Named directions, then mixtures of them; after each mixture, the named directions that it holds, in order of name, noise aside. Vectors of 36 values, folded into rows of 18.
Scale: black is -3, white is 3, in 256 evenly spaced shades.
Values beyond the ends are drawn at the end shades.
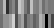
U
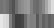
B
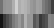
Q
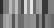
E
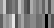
U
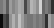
B, Q, U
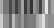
E, Q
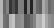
B, E, Q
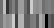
U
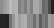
B, Q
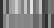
E, Q, U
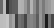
B, U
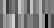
U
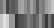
B, U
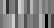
U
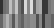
E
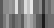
B, E, Q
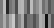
U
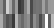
U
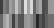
B, E, Q
